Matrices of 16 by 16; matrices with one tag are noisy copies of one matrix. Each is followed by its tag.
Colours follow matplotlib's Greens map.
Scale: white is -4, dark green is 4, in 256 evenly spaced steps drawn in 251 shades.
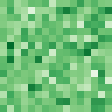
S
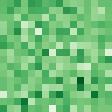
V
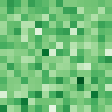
V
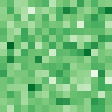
S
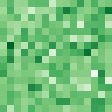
S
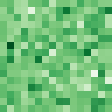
S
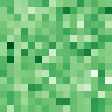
S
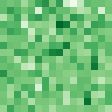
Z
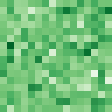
S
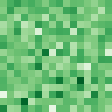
V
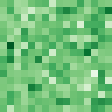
S
